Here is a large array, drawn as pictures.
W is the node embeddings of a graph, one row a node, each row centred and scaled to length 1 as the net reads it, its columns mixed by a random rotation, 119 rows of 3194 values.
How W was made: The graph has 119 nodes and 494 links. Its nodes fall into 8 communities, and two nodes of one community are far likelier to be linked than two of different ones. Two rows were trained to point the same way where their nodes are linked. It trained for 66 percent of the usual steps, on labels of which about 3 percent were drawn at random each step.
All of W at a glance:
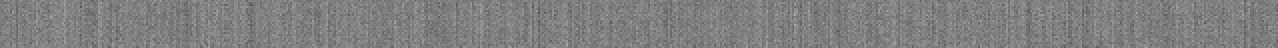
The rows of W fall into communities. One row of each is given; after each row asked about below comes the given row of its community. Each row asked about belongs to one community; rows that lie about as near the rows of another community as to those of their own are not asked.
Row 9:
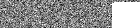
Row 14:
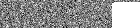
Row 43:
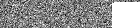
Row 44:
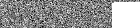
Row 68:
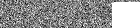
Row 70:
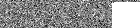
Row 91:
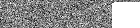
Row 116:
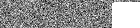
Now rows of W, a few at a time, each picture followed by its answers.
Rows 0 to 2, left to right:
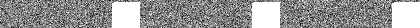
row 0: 43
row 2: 9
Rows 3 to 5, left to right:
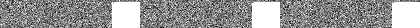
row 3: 68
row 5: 116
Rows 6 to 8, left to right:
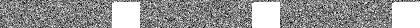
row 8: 91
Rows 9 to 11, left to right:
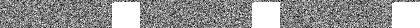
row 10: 116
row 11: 9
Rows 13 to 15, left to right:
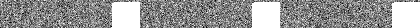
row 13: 68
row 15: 14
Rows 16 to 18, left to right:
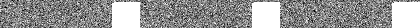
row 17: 14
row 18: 44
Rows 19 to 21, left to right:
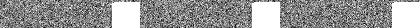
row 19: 9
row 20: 9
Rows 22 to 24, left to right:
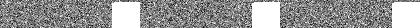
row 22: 68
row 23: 14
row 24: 91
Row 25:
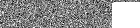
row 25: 68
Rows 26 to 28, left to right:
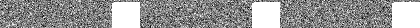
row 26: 14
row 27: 91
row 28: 68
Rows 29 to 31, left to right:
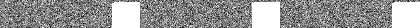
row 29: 9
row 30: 44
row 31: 9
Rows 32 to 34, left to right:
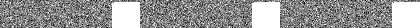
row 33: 68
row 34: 44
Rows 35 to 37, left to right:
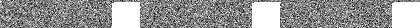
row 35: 70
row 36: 91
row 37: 91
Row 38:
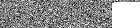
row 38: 91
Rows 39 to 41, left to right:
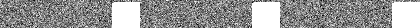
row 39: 70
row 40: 116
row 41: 44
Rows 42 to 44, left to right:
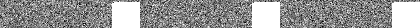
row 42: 9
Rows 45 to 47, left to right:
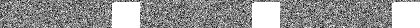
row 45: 43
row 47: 44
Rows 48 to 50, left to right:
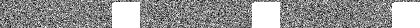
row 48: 91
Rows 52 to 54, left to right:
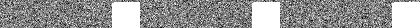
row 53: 43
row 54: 68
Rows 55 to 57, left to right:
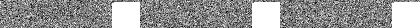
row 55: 14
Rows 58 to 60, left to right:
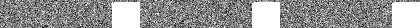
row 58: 70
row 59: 44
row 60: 44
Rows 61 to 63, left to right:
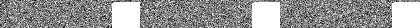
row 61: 91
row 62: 91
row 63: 68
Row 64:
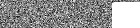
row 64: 91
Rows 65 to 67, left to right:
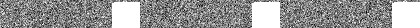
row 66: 68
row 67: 14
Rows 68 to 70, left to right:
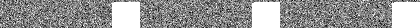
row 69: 14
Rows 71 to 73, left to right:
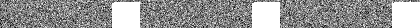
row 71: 91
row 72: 14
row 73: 44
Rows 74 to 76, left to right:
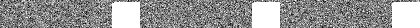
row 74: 9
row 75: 43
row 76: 44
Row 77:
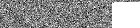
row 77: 44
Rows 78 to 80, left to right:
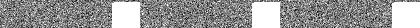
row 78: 9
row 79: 14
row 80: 14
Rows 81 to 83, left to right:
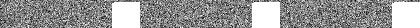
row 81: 91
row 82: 68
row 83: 14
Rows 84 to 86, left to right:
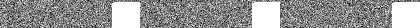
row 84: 9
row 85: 44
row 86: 43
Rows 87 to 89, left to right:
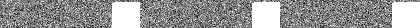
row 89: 44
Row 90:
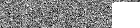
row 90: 14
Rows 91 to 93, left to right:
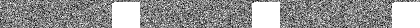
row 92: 43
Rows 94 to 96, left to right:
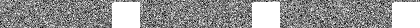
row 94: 44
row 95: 68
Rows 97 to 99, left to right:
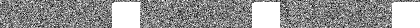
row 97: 116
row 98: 14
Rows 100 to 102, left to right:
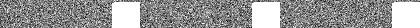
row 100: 91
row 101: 91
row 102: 116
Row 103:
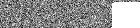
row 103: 68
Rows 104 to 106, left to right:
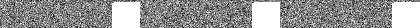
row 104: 9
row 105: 43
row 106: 43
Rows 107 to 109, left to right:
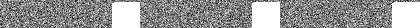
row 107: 14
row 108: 43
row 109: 43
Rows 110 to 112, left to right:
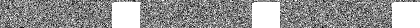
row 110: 43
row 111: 14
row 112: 44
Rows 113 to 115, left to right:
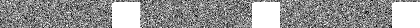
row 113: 91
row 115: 44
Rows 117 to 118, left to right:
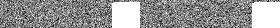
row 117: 68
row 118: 9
